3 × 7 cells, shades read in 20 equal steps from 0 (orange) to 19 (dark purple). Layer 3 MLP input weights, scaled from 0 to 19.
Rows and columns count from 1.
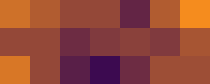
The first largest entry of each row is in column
5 3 4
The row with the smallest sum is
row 1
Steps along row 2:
same up down down up down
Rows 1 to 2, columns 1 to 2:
4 7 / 10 10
